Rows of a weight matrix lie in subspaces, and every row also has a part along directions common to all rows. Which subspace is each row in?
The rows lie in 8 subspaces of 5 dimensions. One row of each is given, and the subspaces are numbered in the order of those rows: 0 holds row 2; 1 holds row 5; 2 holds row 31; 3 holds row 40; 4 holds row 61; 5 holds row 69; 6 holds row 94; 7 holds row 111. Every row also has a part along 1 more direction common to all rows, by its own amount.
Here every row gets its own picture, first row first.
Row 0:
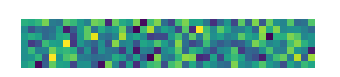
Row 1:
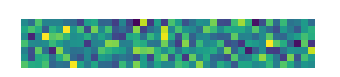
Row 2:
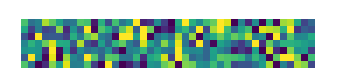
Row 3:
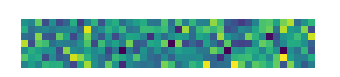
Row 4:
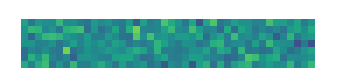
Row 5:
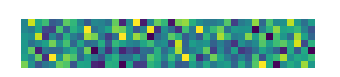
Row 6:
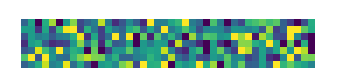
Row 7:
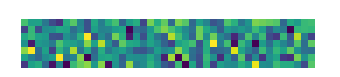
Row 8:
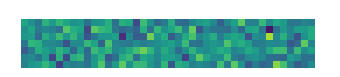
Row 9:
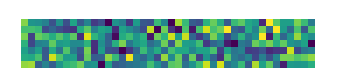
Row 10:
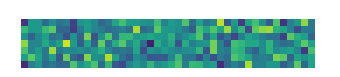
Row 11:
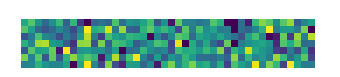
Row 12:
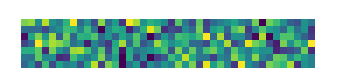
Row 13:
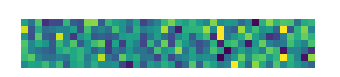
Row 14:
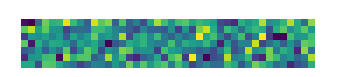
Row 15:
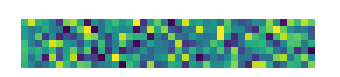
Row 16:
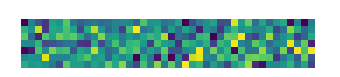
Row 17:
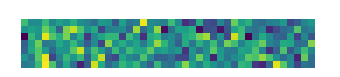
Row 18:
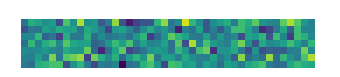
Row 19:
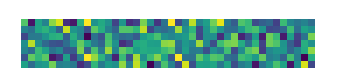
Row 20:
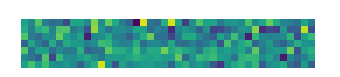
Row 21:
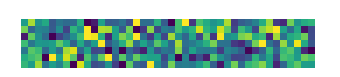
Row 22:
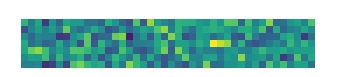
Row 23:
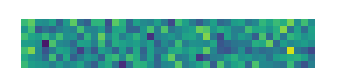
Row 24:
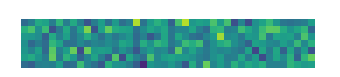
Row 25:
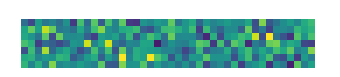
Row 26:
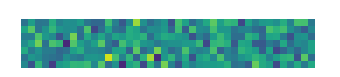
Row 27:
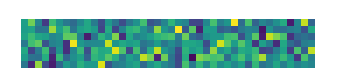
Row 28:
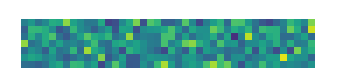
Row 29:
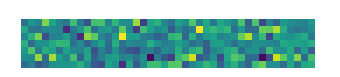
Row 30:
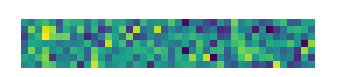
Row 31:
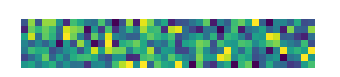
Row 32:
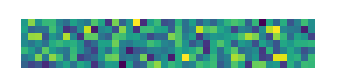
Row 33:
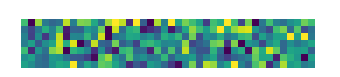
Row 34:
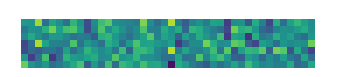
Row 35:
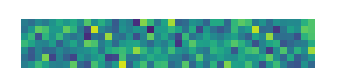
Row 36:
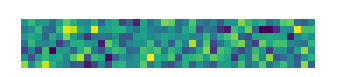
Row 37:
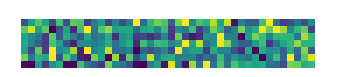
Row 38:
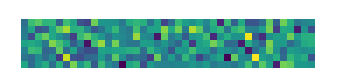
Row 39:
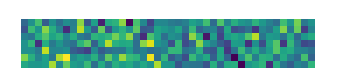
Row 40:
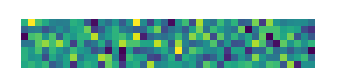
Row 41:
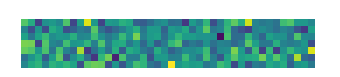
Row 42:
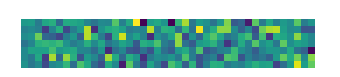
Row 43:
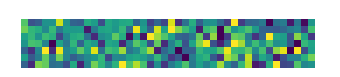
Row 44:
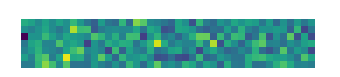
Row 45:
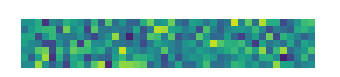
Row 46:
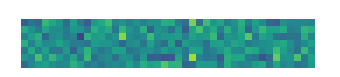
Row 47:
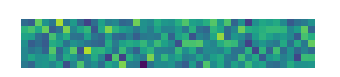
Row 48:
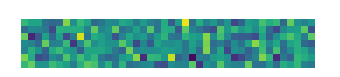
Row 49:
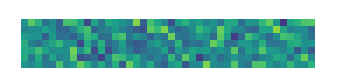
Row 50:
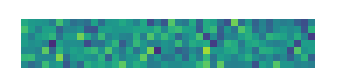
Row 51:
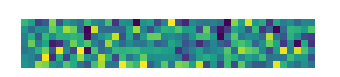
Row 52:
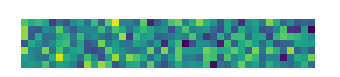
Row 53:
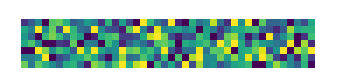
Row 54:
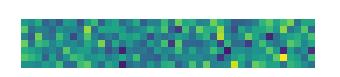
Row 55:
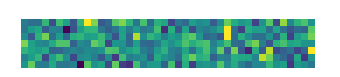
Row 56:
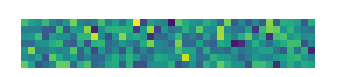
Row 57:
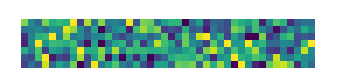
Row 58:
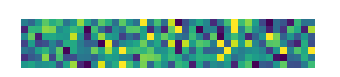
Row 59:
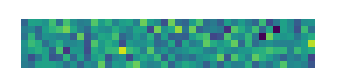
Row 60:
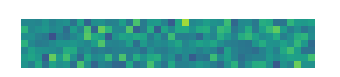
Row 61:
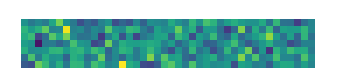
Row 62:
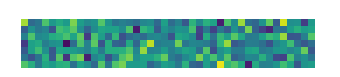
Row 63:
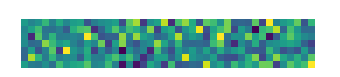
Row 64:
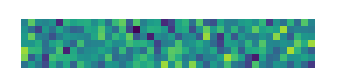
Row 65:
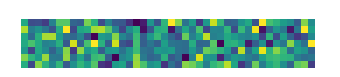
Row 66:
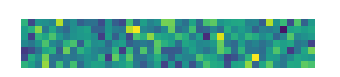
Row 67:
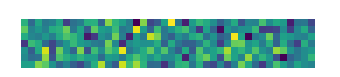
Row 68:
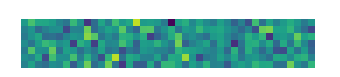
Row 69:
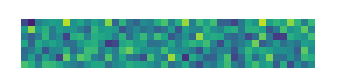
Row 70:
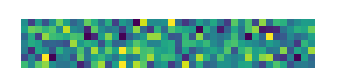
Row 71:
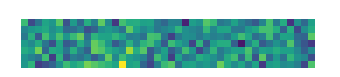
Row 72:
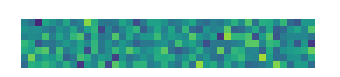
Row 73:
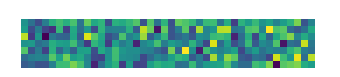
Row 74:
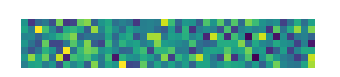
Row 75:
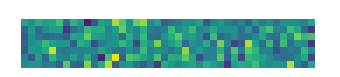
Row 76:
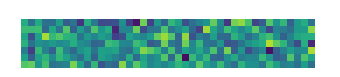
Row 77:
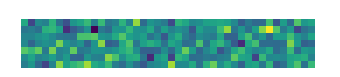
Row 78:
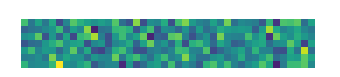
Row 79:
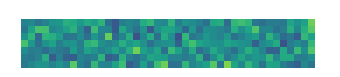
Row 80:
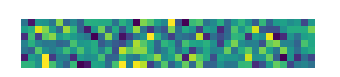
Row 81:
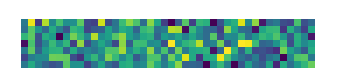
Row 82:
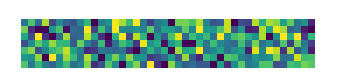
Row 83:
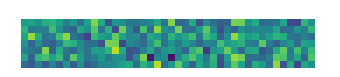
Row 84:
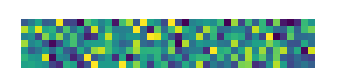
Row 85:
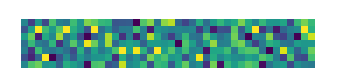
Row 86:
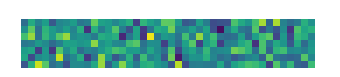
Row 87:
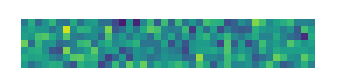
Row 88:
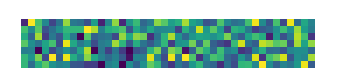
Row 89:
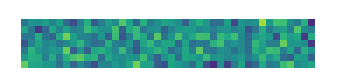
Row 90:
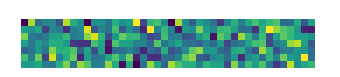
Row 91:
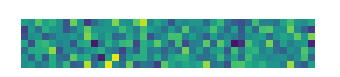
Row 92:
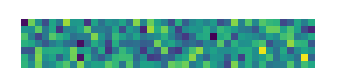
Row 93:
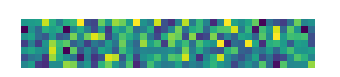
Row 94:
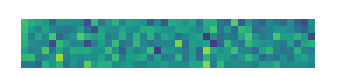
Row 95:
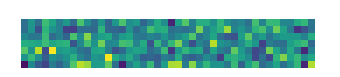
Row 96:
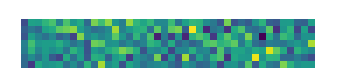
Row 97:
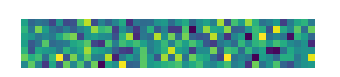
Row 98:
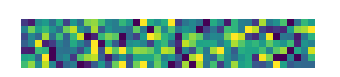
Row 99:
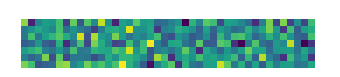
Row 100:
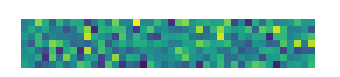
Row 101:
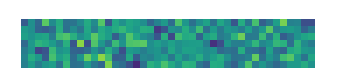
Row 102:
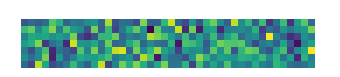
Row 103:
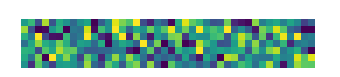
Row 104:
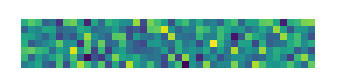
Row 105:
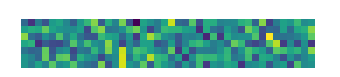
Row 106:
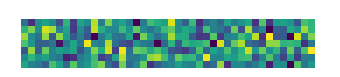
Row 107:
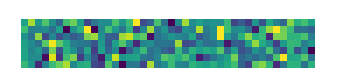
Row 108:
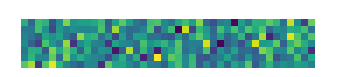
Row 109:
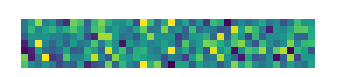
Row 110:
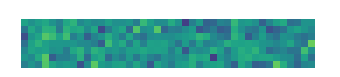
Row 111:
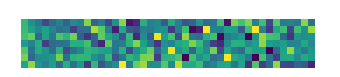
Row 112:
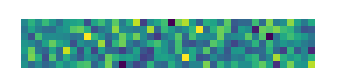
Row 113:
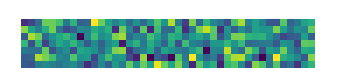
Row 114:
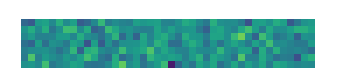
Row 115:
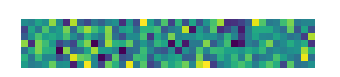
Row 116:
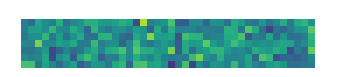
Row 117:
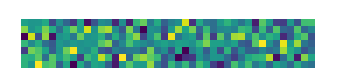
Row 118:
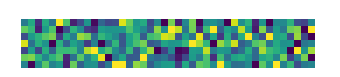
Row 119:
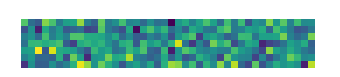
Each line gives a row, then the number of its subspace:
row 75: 2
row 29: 5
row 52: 6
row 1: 7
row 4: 7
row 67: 6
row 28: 6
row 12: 3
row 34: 4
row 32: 5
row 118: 6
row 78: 1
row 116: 4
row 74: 7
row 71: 1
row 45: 0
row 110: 3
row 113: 5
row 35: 6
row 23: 7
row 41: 4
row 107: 0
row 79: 6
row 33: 2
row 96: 7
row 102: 5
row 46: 5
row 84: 1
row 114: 4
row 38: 7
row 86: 0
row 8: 1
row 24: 4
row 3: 2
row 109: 4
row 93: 2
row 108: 5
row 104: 0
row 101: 0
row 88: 1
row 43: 6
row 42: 6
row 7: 0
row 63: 7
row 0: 5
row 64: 7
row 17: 3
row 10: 1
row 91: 2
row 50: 6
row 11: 2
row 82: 6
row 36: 1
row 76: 7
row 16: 0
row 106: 3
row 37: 4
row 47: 4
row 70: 5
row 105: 3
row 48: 5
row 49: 0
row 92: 0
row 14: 5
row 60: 3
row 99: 1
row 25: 3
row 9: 7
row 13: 2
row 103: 6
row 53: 0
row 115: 2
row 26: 5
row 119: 1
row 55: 4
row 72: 4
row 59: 7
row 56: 1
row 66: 7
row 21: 3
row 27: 5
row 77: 1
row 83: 5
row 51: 4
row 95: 1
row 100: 4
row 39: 3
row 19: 0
